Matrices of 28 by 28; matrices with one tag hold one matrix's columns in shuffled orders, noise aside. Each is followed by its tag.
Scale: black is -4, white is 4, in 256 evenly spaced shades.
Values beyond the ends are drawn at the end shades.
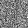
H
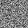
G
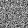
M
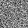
G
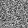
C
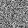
M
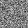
C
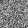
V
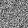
G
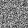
M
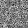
M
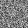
V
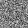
C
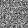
M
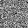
M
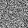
G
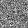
C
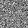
G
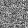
M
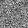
G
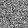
C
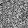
H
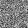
V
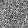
H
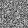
H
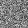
C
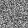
C
